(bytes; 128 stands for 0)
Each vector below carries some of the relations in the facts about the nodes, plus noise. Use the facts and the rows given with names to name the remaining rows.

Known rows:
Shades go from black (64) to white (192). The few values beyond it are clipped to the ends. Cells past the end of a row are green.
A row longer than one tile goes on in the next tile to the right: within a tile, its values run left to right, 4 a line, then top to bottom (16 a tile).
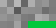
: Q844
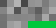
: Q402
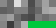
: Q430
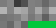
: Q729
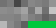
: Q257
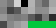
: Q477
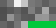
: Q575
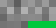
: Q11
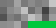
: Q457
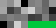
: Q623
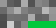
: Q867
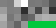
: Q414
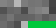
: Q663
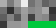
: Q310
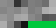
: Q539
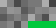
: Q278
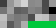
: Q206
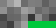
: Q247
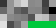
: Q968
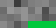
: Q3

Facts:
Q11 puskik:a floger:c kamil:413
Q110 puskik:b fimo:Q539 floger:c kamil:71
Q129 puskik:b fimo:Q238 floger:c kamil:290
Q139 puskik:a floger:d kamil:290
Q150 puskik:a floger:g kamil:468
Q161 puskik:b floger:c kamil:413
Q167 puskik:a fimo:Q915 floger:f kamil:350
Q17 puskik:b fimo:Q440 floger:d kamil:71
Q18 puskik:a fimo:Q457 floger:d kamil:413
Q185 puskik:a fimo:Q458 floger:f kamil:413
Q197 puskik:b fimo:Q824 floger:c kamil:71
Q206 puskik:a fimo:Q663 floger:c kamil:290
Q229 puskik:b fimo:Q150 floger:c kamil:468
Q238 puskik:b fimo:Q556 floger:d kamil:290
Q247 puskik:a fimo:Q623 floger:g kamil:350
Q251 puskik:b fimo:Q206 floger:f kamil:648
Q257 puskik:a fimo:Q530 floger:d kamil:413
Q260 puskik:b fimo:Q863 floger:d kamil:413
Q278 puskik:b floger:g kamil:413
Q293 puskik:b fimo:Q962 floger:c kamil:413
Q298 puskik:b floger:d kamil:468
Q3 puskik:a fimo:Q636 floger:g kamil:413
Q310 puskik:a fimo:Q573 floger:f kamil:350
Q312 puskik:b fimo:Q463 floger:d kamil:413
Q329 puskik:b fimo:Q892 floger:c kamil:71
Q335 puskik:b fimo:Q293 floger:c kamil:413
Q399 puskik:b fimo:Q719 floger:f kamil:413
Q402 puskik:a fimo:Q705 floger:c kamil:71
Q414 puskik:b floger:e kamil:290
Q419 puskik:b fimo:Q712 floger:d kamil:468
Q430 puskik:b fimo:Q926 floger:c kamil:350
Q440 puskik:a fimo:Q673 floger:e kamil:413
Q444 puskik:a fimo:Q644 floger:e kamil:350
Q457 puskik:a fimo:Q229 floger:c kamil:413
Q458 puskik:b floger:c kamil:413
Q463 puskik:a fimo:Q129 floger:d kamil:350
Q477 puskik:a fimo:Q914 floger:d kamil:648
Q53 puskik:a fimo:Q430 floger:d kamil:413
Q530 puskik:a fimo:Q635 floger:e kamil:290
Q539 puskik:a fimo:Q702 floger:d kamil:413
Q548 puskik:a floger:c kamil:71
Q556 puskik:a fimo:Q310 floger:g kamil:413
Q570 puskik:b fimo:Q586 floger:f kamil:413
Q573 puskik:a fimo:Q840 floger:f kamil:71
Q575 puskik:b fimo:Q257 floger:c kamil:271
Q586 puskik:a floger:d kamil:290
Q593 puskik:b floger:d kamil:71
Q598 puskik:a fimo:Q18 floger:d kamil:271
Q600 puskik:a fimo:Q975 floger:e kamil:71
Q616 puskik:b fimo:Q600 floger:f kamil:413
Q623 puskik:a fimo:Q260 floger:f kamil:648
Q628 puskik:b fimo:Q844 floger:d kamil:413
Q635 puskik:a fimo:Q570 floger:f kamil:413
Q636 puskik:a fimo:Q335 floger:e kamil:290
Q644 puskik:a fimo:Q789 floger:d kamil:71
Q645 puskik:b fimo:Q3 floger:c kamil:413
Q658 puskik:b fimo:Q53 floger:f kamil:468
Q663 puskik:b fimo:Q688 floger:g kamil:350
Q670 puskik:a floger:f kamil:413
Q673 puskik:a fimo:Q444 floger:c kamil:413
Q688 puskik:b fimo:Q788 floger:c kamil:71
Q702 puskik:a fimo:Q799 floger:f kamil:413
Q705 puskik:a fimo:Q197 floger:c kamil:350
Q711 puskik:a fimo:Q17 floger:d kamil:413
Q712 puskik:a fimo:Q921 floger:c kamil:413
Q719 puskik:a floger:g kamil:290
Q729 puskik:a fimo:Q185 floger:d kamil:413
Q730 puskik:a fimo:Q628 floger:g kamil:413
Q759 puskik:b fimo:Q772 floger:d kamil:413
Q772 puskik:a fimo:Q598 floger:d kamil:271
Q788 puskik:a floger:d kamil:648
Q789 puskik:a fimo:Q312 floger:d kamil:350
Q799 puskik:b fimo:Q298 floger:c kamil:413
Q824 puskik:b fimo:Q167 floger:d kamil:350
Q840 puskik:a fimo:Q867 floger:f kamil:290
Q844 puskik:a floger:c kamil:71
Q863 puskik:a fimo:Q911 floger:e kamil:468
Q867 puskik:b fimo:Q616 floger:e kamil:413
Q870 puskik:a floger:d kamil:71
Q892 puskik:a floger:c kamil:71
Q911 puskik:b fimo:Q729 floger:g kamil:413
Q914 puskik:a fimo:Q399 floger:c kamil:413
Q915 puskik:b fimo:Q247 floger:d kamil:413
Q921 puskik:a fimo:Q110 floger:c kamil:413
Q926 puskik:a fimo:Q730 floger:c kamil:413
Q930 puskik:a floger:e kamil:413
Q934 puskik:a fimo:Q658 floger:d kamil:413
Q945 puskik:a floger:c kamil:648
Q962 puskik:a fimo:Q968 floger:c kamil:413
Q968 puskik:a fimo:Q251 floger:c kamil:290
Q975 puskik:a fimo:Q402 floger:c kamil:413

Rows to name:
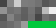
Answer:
Q824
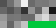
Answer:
Q129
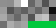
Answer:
Q840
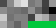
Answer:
Q636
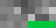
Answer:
Q759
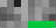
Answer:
Q556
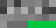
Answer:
Q962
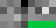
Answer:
Q110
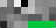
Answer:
Q945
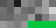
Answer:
Q312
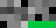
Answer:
Q251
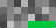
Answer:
Q616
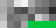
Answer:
Q719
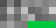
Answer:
Q975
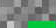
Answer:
Q600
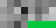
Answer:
Q298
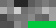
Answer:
Q260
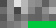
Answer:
Q705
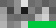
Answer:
Q238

